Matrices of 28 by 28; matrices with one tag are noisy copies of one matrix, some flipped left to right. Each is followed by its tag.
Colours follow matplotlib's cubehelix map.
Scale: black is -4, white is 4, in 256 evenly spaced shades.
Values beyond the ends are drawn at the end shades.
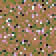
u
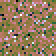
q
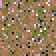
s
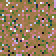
s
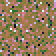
s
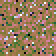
q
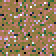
q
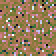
u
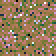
q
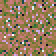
u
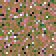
q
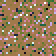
q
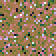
q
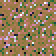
q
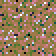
q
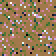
q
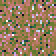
u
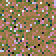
s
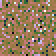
s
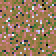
u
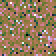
q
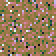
s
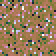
u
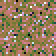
q
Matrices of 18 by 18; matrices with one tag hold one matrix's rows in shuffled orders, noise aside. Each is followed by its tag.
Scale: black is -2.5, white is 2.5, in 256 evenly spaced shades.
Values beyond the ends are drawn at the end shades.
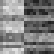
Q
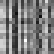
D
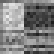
Q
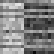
Q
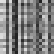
D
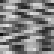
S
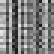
D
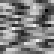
S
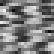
S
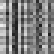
D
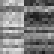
Q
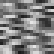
S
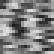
S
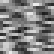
S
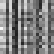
D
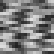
S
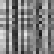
D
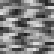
S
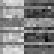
Q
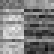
Q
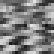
S
